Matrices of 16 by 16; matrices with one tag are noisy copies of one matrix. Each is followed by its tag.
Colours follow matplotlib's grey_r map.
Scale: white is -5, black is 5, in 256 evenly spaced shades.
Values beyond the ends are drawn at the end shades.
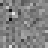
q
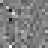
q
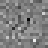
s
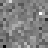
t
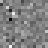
q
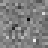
s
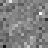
t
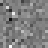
q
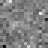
t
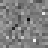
s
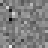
q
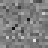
s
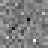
s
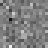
q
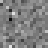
q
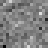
t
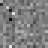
q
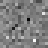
s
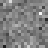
t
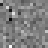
q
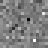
s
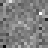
t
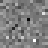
s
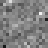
t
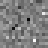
s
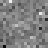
t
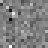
q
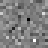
s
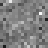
t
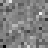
t
